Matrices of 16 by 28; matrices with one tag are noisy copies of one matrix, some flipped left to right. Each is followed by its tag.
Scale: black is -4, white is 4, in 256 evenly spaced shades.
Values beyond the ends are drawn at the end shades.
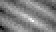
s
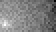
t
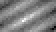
s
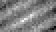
s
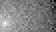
t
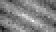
s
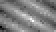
s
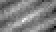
s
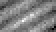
s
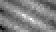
s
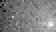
t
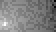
t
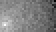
t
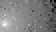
t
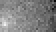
t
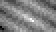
s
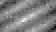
s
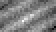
s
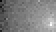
t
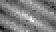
s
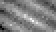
s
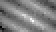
s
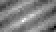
s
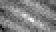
s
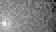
t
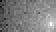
t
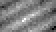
s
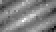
s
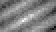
s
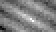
s
